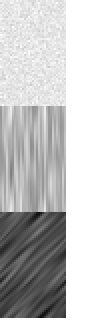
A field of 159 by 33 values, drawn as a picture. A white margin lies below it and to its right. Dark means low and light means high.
The table splits into 3 rows of 1 panel. Panel 1,1: very high, fine-grained, faint in contrast. Panel 2,1: high, streaked downward. Panel 3,1: low, slanting up to the right.
